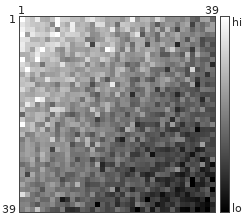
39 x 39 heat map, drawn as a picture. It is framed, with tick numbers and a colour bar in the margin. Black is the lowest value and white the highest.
Grain: fine. Slope: up to the top left. Ninth with the lowest average: bottom right. Stripes: none. Ninth with the highest average: top left. Average level on the scale: 50%.
